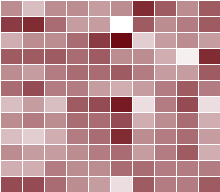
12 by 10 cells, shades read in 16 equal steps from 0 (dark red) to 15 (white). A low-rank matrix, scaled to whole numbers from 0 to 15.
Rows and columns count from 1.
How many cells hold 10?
9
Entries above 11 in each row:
0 1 1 1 0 0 2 0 1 0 0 1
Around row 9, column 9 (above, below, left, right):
6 5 7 9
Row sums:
72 69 73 68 71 71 78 73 78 78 76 68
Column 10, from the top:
5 5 9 2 5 7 13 10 9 10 7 5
